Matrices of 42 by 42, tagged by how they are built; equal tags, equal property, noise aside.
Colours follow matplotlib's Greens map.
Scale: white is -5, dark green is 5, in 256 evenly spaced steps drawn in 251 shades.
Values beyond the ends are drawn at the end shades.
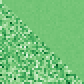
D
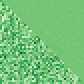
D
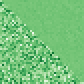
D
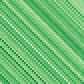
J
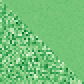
D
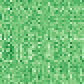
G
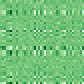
G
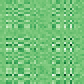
G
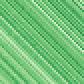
J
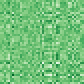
G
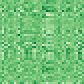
G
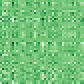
G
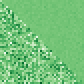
D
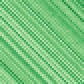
J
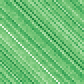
J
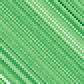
J
